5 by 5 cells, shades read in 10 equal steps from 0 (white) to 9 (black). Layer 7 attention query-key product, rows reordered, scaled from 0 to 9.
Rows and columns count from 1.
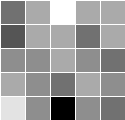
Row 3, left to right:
4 4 3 4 5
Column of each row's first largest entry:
1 1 5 3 3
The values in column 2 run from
3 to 4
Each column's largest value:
6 4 9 5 5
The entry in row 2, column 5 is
3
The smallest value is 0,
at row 1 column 3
